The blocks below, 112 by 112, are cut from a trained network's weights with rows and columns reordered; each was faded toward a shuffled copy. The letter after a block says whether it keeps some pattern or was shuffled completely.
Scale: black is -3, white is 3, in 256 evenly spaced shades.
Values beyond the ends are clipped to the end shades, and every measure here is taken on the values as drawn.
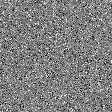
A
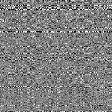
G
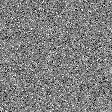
A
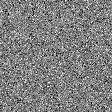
A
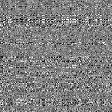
G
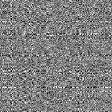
G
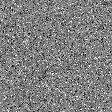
A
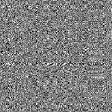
G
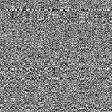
G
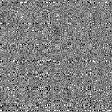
G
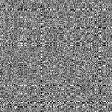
G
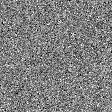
A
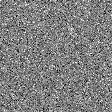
A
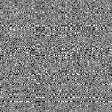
G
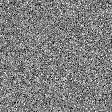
A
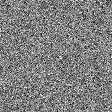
A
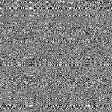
G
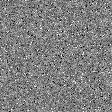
A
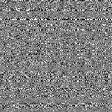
G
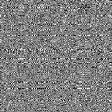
G
